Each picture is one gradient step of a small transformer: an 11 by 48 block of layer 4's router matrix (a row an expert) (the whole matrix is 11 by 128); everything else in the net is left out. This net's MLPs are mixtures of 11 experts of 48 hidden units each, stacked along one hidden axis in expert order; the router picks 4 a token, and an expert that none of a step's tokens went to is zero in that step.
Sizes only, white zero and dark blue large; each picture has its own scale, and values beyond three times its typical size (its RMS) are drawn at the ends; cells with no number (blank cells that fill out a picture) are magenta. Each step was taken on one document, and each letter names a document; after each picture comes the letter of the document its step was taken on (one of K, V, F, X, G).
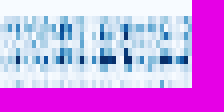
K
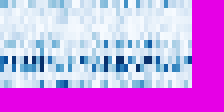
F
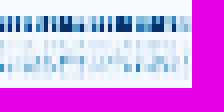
K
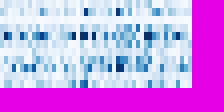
F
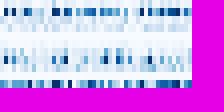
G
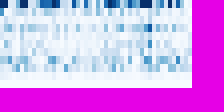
G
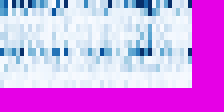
G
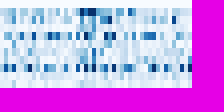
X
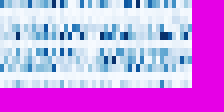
K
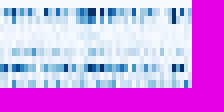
X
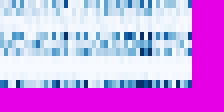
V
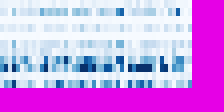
F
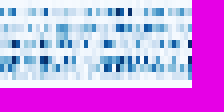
F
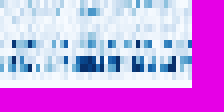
X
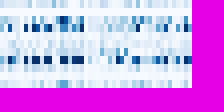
K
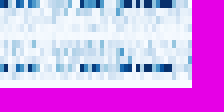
F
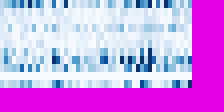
G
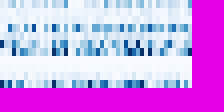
V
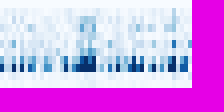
X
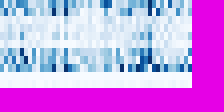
G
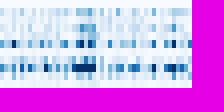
X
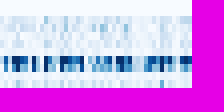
K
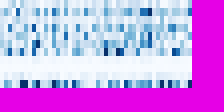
V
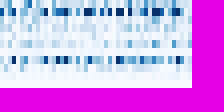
F
